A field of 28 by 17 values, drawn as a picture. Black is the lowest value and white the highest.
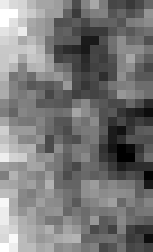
The middle right is the ninth with the lowest average. The field is mottled with small blotches. The ninth with the highest average is the top left. Values rise toward the left.
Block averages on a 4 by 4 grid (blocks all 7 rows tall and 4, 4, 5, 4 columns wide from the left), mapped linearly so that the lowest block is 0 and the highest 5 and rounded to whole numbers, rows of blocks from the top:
5212 / 3211 / 4210 / 4321
